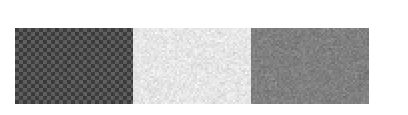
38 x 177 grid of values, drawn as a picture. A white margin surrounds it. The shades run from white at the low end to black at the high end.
It is made of 1 by 3 panels. Panel 1,1: high, checkered. Panel 1,2: very low, fine-grained, faint in contrast. Panel 1,3: middling, fine-grained, faint in contrast.
